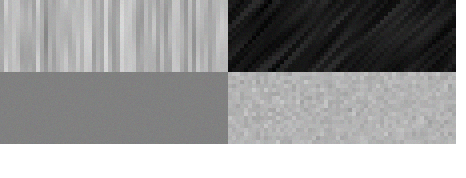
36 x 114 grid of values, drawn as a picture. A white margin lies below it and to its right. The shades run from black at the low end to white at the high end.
The table splits into 2 rows of 2 panels. Panel 1,1: high, streaked downward. Panel 1,2: very low, slanting up to the right, faint in contrast. Panel 2,1: middling, flat. Panel 2,2: high, fine-grained, faint in contrast.
